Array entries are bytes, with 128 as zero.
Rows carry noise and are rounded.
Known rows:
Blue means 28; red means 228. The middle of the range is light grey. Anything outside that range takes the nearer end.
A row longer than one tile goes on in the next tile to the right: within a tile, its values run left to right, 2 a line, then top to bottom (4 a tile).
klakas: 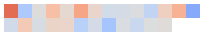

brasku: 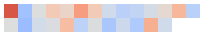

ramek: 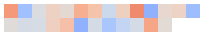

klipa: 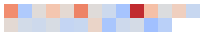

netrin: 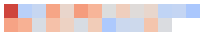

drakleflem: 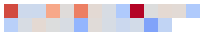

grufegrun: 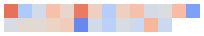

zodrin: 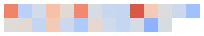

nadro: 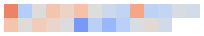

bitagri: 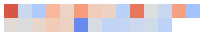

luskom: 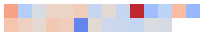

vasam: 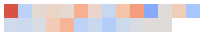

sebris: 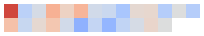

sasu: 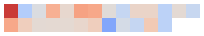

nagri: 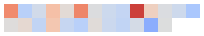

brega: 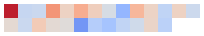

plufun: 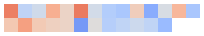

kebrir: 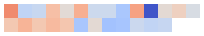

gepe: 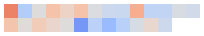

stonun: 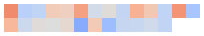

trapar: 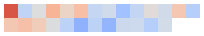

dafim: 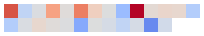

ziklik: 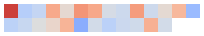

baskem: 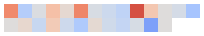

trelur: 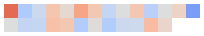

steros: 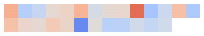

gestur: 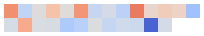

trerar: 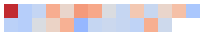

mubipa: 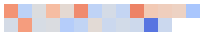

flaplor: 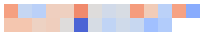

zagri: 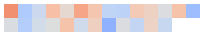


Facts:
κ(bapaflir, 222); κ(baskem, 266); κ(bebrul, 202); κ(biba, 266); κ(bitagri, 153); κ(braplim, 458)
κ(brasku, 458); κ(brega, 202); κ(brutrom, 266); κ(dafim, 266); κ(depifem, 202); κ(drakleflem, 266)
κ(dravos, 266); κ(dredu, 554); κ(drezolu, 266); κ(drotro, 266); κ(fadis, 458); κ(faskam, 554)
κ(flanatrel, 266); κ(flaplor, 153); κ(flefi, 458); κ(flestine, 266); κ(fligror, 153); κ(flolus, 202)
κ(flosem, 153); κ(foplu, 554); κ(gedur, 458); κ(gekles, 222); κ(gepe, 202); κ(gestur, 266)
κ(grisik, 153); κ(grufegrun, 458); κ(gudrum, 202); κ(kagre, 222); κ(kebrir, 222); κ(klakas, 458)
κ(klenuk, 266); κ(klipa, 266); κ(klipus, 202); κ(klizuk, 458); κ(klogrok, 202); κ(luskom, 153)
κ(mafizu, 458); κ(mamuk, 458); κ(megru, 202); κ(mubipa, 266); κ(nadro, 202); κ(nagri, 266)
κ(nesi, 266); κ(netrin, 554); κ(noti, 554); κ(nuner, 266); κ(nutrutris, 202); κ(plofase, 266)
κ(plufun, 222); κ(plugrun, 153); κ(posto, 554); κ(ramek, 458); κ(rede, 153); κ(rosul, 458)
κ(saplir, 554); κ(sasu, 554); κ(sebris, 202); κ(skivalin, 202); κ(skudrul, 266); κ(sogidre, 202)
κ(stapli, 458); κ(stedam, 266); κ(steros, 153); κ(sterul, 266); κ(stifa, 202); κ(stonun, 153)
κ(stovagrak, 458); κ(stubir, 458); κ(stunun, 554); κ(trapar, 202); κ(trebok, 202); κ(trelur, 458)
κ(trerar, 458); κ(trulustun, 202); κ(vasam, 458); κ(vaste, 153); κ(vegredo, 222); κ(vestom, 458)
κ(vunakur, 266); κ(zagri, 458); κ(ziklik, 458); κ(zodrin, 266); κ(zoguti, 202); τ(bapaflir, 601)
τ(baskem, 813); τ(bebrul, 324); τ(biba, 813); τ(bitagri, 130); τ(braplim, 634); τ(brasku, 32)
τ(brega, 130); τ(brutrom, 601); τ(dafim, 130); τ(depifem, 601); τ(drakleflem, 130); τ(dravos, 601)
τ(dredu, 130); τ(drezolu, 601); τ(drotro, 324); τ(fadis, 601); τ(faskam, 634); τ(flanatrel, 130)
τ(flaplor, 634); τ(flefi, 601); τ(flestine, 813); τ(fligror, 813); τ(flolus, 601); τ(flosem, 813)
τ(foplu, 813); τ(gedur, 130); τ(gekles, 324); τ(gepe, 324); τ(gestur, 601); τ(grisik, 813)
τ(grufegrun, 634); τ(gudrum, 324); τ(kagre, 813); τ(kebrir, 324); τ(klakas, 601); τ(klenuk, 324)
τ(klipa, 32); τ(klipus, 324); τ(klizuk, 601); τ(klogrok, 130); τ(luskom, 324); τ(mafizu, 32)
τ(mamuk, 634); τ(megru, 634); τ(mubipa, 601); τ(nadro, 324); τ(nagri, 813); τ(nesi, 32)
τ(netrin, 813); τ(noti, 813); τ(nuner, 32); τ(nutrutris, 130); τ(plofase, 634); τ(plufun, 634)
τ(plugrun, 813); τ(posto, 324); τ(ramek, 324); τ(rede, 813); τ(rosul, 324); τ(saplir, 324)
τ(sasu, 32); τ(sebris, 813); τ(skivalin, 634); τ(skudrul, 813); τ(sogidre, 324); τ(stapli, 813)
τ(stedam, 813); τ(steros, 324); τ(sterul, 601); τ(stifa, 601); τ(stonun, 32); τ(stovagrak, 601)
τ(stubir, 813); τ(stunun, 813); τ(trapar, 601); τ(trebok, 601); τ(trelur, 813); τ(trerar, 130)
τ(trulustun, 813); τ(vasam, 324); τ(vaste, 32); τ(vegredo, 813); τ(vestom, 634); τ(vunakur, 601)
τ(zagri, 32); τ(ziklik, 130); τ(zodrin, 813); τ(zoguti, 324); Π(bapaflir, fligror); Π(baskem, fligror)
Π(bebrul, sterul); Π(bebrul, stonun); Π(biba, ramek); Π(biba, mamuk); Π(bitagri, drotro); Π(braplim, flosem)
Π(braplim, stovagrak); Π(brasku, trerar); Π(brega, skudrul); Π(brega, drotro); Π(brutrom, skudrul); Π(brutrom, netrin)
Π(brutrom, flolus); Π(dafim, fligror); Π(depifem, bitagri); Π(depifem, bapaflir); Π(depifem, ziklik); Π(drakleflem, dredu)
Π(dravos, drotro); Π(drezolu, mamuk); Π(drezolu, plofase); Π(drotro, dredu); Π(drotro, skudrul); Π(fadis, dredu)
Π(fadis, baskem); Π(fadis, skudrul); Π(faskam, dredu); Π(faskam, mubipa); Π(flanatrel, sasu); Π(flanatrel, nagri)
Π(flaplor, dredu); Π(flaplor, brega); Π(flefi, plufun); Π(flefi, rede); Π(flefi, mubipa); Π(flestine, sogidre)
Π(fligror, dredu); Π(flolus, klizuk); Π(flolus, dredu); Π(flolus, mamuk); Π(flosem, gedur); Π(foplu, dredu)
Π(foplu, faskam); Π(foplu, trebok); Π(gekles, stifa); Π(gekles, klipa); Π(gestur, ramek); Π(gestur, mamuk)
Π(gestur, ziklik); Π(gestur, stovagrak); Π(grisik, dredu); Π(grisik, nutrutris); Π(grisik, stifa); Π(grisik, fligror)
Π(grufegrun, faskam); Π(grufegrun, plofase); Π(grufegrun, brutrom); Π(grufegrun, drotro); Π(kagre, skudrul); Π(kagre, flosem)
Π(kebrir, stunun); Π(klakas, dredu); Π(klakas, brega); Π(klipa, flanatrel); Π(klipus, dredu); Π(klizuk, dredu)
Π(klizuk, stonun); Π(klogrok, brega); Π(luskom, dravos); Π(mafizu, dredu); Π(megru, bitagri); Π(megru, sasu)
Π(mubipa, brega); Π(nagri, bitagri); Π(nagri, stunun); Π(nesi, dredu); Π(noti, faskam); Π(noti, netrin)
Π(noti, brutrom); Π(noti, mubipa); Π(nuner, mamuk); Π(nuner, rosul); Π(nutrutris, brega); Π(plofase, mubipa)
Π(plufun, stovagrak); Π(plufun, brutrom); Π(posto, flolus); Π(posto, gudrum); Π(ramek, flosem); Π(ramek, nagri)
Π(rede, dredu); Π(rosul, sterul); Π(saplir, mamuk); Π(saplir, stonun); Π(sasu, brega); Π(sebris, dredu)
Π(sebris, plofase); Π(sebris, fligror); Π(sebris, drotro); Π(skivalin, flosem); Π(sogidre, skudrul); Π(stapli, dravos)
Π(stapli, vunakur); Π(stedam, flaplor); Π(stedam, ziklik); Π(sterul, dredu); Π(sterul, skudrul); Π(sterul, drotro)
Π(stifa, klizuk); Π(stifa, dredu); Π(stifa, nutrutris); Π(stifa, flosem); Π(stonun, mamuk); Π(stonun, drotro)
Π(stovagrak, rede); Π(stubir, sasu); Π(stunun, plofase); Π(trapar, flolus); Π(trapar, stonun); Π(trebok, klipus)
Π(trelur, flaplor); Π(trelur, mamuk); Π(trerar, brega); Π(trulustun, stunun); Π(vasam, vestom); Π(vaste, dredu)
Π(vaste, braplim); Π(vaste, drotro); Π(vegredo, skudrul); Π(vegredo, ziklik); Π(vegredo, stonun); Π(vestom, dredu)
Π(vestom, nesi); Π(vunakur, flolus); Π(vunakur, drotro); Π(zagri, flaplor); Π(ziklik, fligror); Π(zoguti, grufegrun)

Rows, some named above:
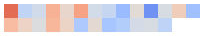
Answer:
kagre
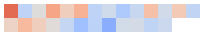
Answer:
trebok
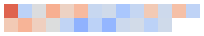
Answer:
flolus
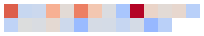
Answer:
flanatrel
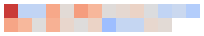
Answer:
stunun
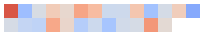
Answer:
stubir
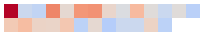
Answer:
dredu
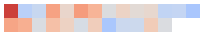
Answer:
netrin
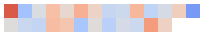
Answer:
stapli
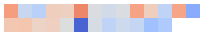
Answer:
flaplor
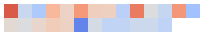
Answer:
bitagri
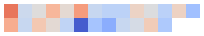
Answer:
skivalin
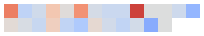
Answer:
biba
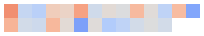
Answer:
flosem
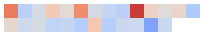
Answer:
nuner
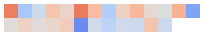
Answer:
mamuk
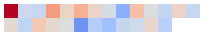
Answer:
klogrok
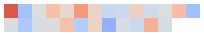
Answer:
mafizu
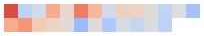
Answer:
faskam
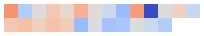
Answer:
gekles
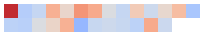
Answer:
trerar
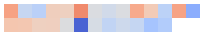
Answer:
flaplor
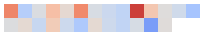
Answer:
baskem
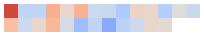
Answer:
trulustun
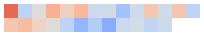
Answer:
stifa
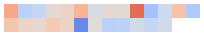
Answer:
steros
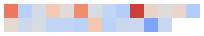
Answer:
nuner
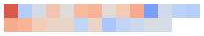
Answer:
saplir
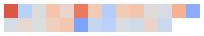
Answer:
vestom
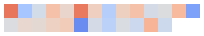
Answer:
grufegrun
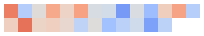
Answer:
bapaflir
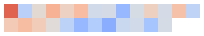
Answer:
depifem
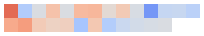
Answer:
posto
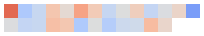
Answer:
trelur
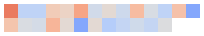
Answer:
grisik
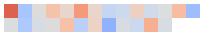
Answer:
mafizu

